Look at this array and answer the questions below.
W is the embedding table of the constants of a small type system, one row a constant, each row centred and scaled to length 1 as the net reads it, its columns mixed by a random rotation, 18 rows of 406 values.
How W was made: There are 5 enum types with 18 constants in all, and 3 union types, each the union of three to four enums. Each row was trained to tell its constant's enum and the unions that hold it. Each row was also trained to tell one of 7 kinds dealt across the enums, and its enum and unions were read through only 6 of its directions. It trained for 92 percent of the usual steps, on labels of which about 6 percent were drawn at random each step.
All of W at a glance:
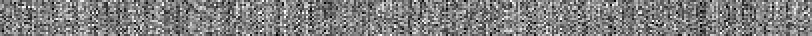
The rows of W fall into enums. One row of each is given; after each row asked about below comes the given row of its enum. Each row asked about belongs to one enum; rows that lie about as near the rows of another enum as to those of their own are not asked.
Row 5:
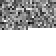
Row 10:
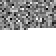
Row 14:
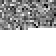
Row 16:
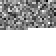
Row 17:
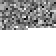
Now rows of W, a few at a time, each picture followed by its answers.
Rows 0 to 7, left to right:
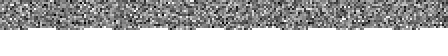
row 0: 14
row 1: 5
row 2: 17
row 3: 16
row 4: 14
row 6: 5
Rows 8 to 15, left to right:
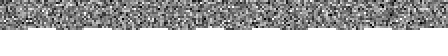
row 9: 14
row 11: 14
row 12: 5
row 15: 5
